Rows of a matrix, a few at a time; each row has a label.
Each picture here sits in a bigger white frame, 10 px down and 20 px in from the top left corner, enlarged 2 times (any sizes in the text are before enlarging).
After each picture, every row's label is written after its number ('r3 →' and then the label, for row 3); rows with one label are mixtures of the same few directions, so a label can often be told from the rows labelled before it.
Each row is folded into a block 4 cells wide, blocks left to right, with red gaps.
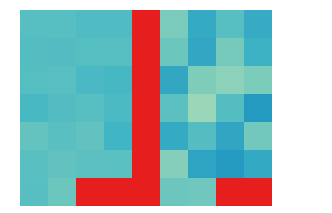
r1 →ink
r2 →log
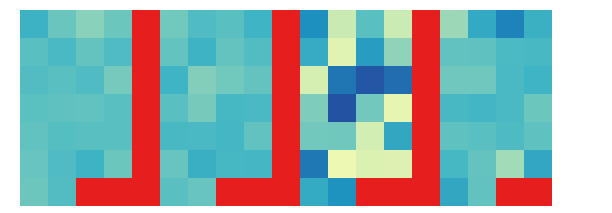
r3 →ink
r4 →log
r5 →log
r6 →ink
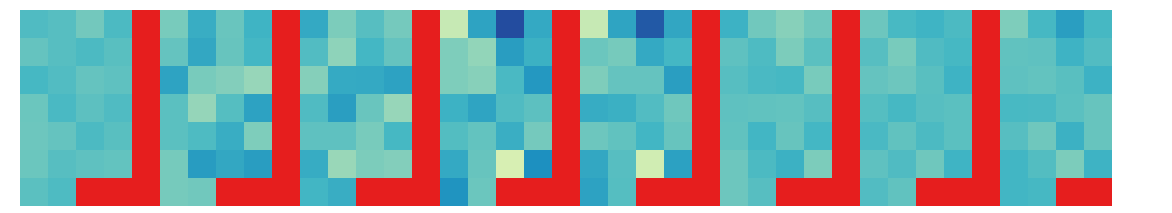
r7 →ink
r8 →log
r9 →log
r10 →ink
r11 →ink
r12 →ink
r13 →ink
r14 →ink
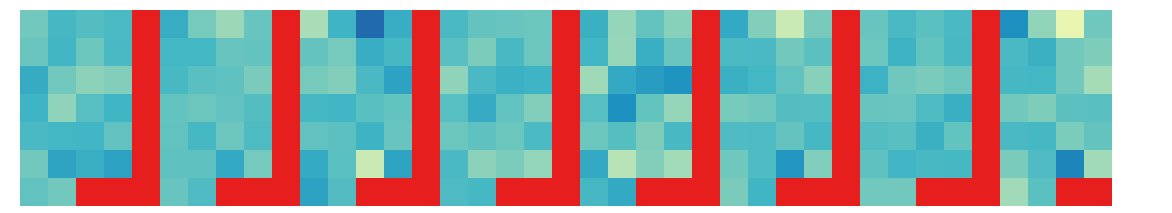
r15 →log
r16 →ink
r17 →ink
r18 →log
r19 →log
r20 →ink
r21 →log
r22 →ink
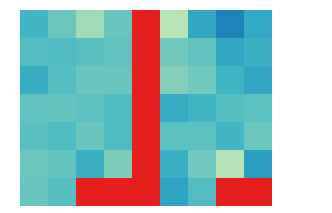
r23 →ink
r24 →ink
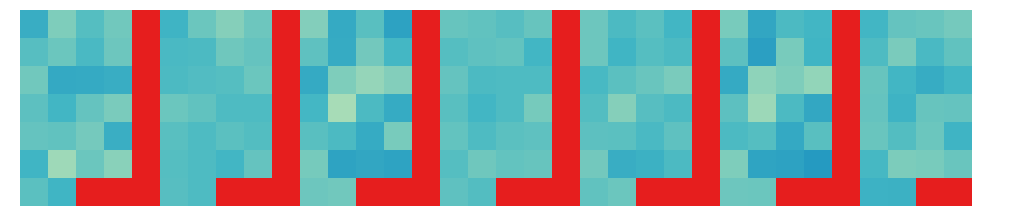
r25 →log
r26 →ink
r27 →log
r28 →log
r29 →log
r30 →log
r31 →log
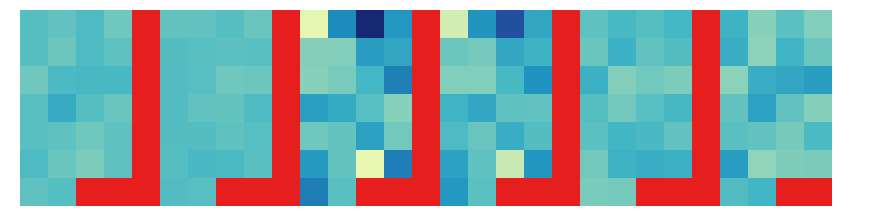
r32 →log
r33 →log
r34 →ink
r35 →ink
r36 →log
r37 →log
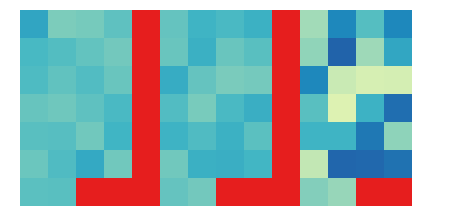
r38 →ink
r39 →log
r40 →log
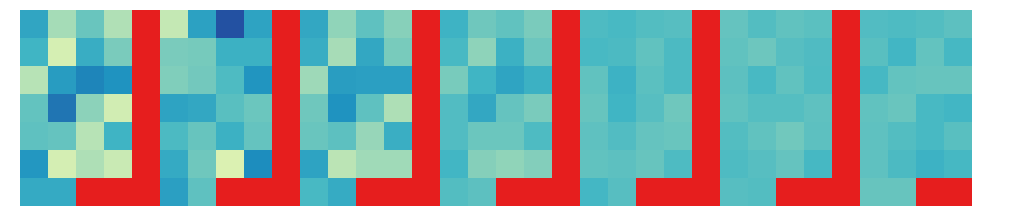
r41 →log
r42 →ink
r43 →log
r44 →log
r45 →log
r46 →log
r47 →log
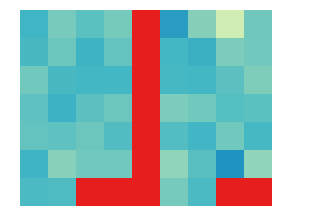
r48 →log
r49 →ink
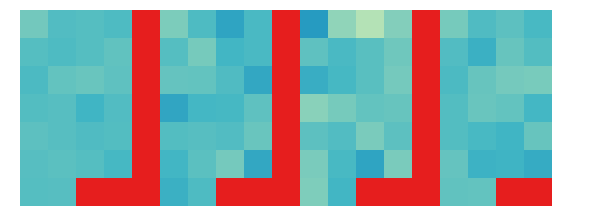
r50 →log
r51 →ink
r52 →ink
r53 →log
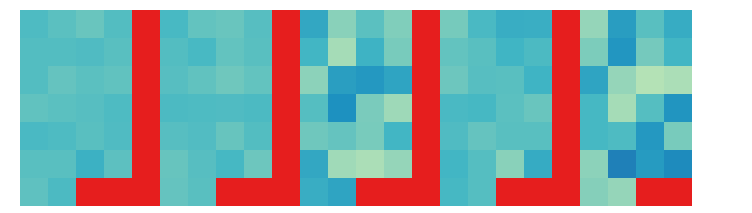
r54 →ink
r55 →ink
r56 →log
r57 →ink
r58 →log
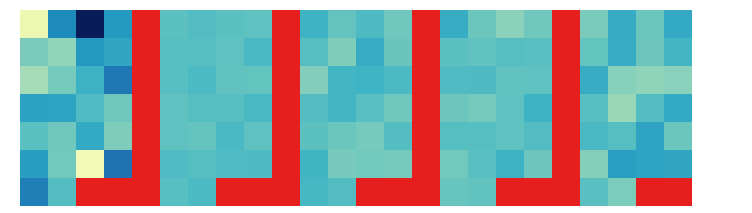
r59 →ink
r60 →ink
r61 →log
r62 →ink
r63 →log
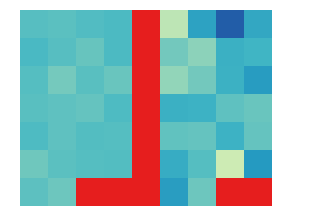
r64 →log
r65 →ink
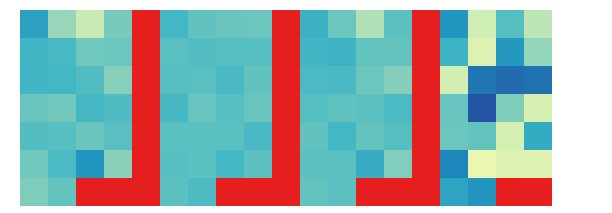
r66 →ink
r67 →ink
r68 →ink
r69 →log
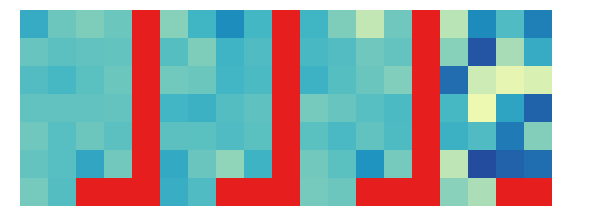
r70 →ink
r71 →ink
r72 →ink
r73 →log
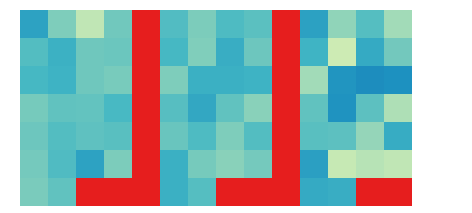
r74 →ink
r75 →log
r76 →log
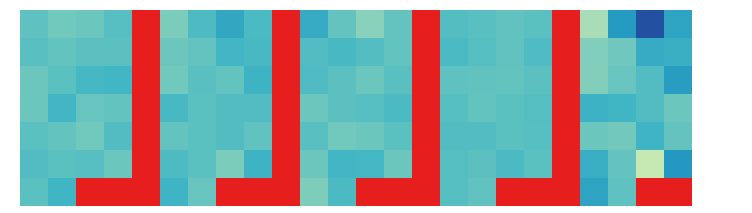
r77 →log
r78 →ink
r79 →ink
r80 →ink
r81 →ink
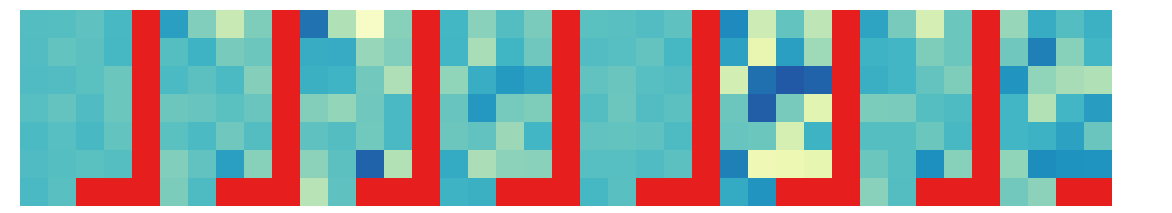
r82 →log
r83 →ink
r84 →ink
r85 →log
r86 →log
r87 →log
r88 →ink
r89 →log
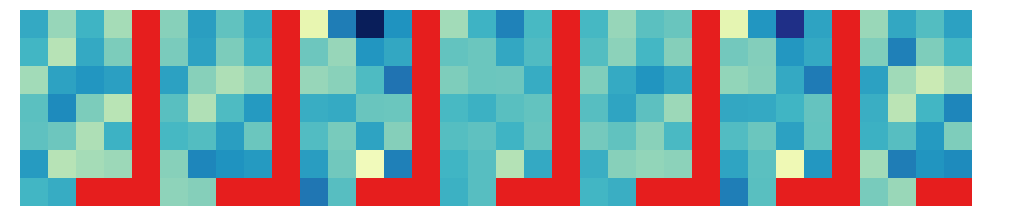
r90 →log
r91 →log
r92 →ink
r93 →ink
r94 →log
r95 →ink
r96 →log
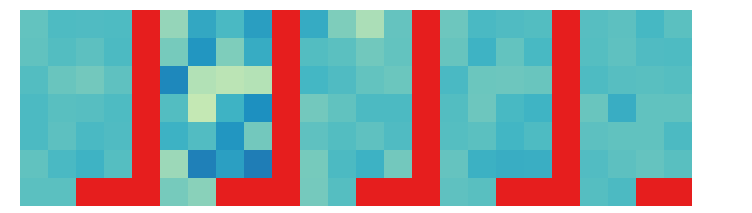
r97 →log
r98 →log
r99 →ink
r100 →log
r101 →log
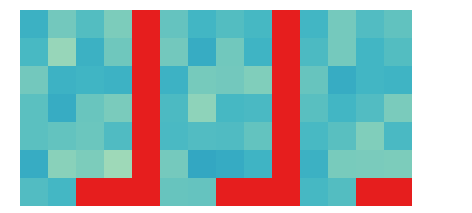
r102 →log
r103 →log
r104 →log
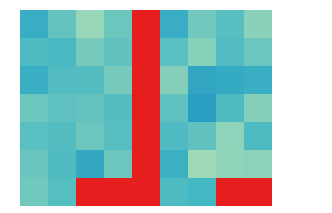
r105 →ink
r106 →log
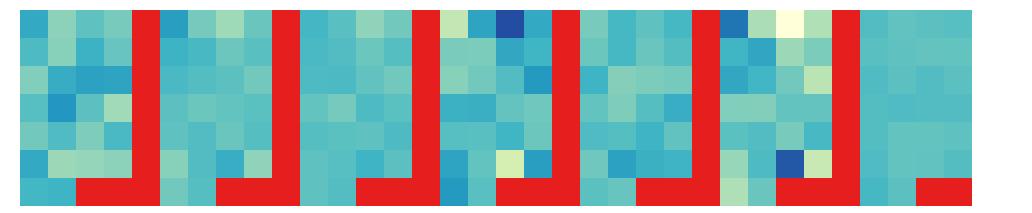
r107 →log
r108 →ink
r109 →ink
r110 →ink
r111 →log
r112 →ink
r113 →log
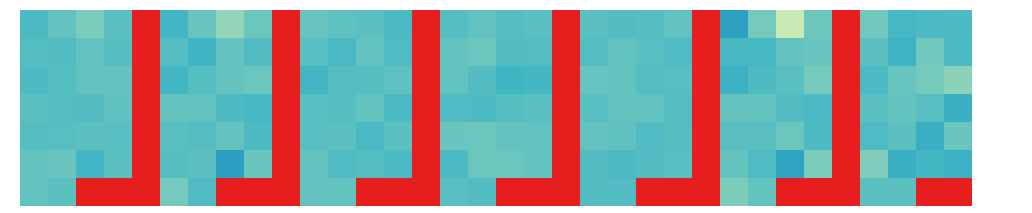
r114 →ink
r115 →ink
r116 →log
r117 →log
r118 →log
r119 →ink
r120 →log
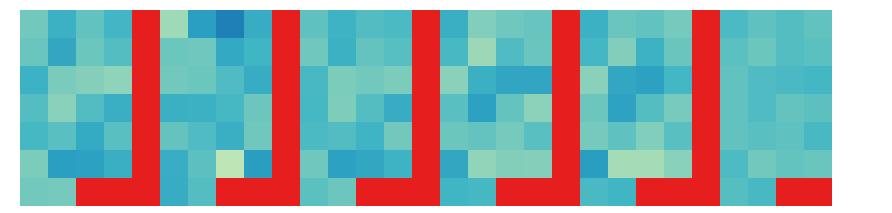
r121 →log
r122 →ink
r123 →log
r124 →log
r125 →log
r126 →log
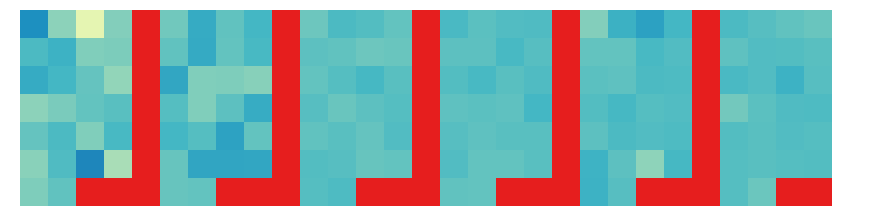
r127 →ink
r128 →log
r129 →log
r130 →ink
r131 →ink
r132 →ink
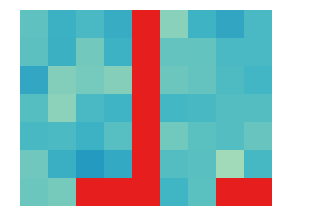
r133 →log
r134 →ink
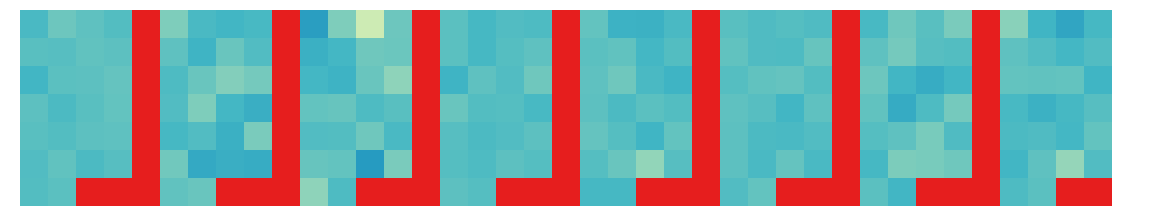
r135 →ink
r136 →log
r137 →ink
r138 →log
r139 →ink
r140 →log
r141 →log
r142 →ink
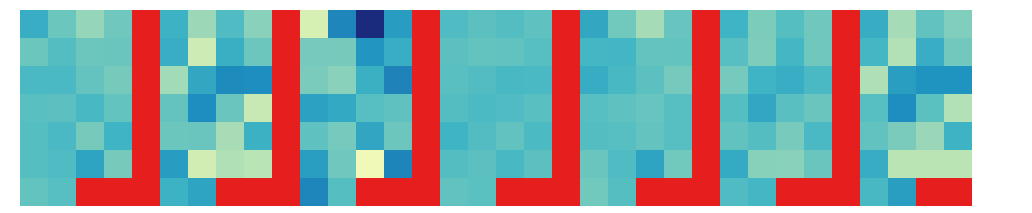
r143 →ink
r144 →log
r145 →ink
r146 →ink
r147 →ink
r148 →log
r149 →log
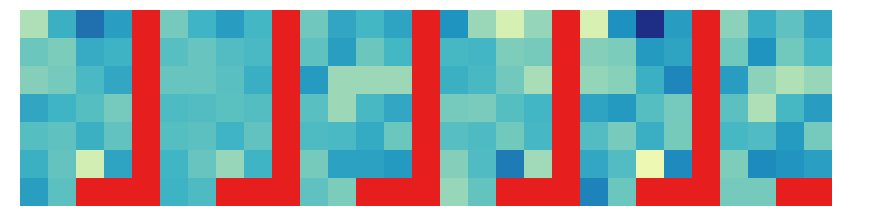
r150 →ink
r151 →ink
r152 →log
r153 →ink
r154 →ink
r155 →log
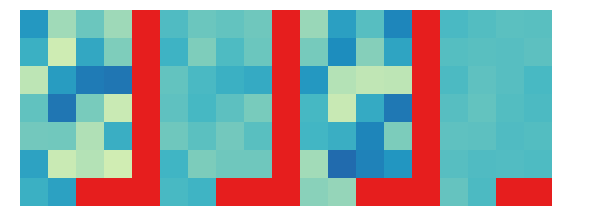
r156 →log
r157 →log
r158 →log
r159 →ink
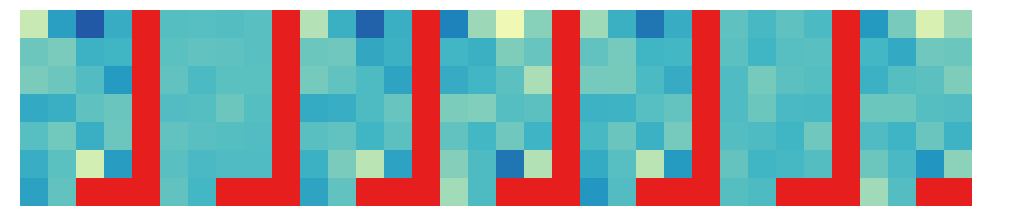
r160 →ink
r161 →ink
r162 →ink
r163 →ink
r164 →ink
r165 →log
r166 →ink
